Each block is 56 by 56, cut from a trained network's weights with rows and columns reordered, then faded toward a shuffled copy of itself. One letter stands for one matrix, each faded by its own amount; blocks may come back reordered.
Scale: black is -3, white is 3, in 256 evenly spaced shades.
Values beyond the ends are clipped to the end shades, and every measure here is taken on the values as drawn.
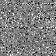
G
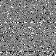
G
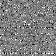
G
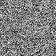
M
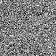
M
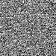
M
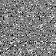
G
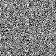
M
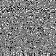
G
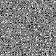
G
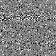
G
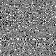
G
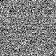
M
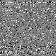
G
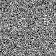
M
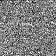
M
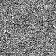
M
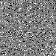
G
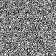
M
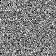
M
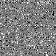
G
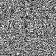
M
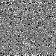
G
